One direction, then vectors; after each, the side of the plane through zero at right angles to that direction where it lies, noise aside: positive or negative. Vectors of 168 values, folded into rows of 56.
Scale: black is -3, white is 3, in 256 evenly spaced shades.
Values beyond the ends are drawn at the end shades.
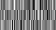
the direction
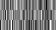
positive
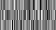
positive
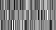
negative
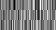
negative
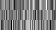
negative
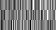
negative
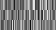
negative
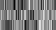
negative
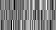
negative
